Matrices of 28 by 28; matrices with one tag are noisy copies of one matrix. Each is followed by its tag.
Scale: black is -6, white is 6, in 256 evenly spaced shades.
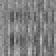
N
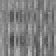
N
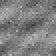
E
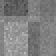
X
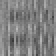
N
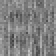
N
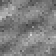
E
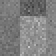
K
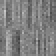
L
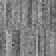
L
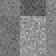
K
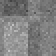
X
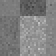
K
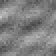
E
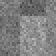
K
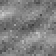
E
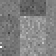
K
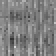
N
